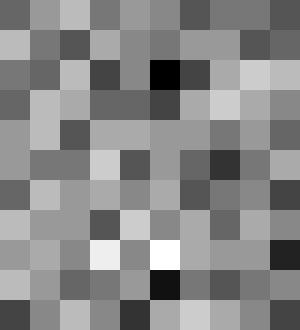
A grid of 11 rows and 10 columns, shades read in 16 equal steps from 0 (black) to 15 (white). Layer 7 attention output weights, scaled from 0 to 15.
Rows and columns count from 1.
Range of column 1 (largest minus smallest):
7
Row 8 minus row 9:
2 -1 1 -9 4 -7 0 -3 1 6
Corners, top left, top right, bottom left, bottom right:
6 5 4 4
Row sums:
74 77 73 83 85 75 78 88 94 70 78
